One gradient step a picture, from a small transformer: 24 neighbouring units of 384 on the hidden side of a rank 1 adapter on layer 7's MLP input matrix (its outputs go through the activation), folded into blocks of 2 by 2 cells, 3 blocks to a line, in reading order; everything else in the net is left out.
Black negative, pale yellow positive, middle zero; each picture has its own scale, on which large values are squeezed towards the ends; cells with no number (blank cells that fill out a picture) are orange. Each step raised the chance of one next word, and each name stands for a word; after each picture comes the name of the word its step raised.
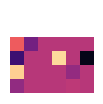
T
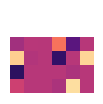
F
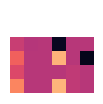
T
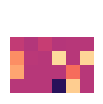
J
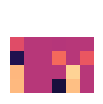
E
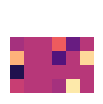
F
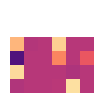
E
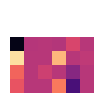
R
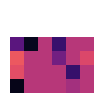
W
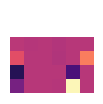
F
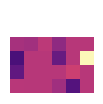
T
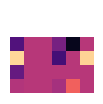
W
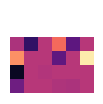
F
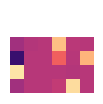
E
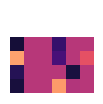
W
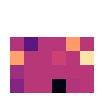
R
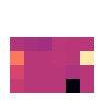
R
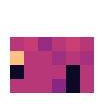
E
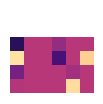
W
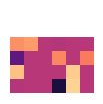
E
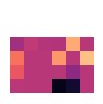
R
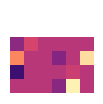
F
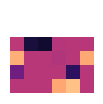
W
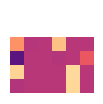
E
